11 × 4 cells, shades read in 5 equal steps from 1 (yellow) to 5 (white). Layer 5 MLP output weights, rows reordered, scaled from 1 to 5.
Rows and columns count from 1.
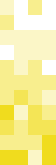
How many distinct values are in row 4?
2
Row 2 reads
3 5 5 5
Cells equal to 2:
5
